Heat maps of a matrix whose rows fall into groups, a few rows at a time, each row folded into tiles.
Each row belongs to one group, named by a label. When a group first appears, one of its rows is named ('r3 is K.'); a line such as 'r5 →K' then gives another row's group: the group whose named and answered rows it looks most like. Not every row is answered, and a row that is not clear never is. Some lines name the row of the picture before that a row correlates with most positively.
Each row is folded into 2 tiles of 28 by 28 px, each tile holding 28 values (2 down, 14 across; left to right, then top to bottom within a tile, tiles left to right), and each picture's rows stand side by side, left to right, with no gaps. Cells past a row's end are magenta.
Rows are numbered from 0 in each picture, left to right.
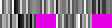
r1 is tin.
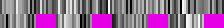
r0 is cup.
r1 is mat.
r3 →tin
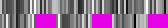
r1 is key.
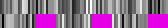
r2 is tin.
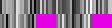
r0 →cup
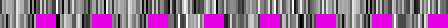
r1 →mat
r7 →key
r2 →cup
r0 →cup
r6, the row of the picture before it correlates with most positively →0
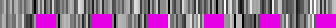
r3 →tin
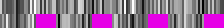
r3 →cup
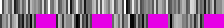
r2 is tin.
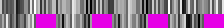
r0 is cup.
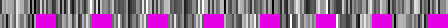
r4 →tin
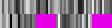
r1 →key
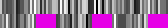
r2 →key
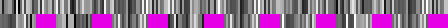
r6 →tin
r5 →key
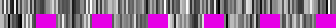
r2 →mat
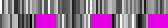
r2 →mat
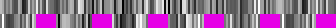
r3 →tin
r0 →key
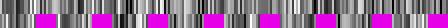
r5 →mat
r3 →cup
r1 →key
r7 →tin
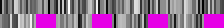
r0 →tin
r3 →cup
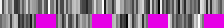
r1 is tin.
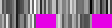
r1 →mat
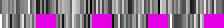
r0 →tin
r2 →mat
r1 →cup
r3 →key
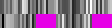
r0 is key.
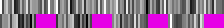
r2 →mat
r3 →key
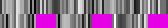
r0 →cup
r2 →key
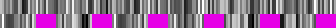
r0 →key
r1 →mat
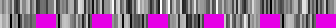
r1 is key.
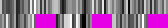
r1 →mat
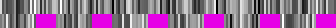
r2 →tin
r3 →tin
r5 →key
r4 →cup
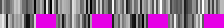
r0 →mat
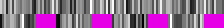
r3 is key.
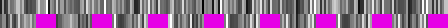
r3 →mat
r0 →tin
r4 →key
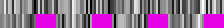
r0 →mat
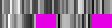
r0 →mat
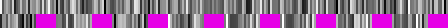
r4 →key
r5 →key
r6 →tin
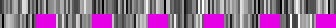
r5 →tin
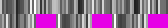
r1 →key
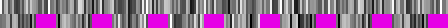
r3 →key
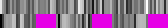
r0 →mat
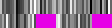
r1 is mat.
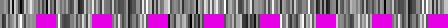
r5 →tin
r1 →key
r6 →tin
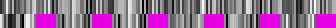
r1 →cup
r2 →cup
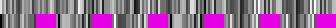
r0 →mat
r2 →key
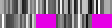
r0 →key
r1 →mat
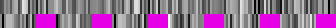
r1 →mat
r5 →tin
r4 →cup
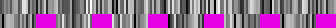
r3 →mat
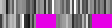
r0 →mat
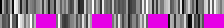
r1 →key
